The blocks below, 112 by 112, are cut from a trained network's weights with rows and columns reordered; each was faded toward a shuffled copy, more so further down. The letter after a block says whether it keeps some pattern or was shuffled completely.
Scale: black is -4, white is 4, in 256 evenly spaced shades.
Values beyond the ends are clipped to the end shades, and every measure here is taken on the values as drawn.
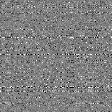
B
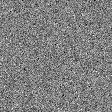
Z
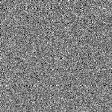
B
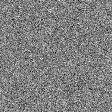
B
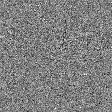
B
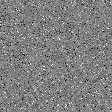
Z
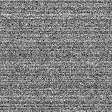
B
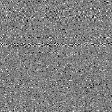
B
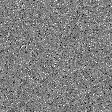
Z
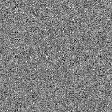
B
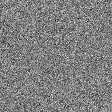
Z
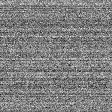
B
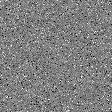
Z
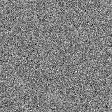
B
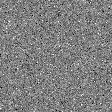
Z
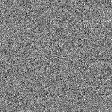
B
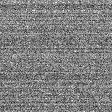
B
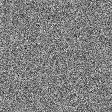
Z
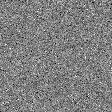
Z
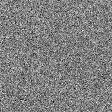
Z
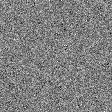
Z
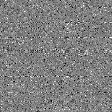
B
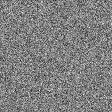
Z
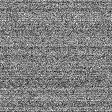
B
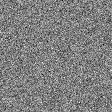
Z
